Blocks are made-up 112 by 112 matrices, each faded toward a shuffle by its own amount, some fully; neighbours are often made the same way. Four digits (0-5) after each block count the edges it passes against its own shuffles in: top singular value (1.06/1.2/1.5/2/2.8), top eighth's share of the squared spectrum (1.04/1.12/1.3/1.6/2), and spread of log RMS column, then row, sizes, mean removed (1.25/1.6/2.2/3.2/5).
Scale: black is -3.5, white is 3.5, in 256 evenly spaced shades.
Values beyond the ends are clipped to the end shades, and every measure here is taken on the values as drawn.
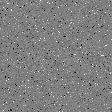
0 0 0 0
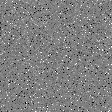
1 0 0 0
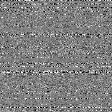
2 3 0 4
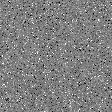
0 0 0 0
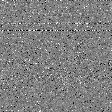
3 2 0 2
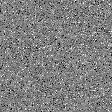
0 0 0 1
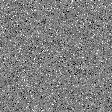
0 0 0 0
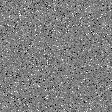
0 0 0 0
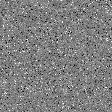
0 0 0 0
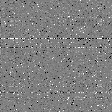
4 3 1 2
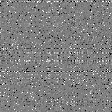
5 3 1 2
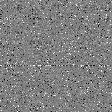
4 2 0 1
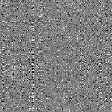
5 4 3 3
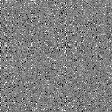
4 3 3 2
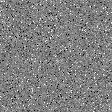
2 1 0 0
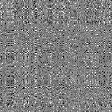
5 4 3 3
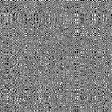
5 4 3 3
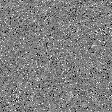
2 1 0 0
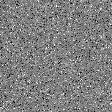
2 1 0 0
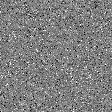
2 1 0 0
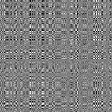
5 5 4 4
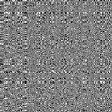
5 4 3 4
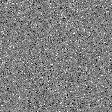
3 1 0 0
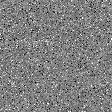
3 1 0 0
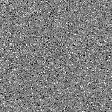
3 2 0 1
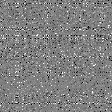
4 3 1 3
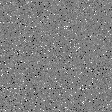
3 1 0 1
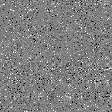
4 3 1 1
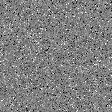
0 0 0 0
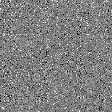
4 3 2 1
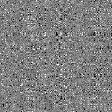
4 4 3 2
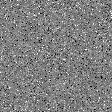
2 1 0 0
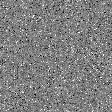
1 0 0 0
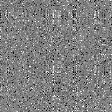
4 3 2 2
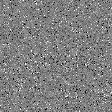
3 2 1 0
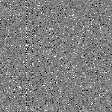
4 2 2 0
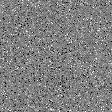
3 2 0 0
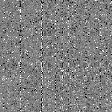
4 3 3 1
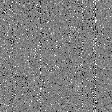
4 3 2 0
